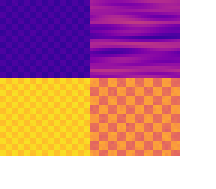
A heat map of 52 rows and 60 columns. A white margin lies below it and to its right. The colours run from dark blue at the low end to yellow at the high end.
The table splits into 2 rows of 2 panels. Panel 1,1: very low, checkered, faint in contrast. Panel 1,2: low, streaked across. Panel 2,1: very high, checkered, faint in contrast. Panel 2,2: high, checkered.
